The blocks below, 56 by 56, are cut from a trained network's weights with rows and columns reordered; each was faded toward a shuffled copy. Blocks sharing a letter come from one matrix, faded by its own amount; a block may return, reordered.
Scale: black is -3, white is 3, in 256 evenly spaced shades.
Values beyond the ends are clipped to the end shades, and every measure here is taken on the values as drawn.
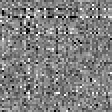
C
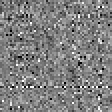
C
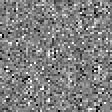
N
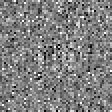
N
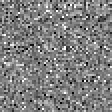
N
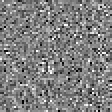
N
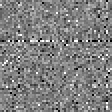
C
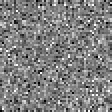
N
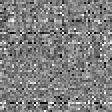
C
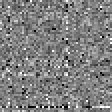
C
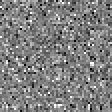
N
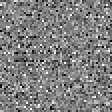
N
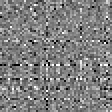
C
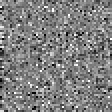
N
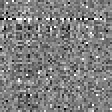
C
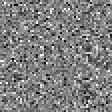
N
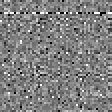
C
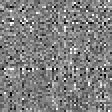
C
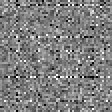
C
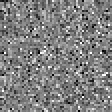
N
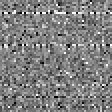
C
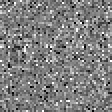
N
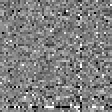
C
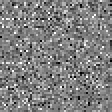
N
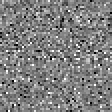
N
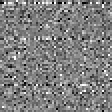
C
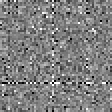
C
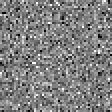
N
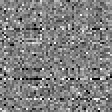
C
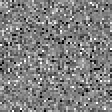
N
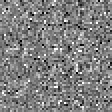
N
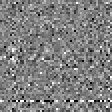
C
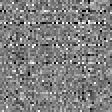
C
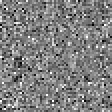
N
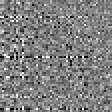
C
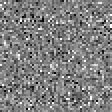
N
